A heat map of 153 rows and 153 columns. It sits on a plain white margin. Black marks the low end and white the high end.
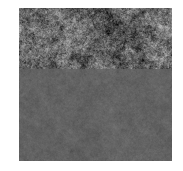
A few values lie far out on both sides of the bulk. The bottom part is calmer, past a seam about 40% of the way down. There is no overall slope. There are no regular stripes. The field is mottled with small blotches. The halves do not mirror each other.
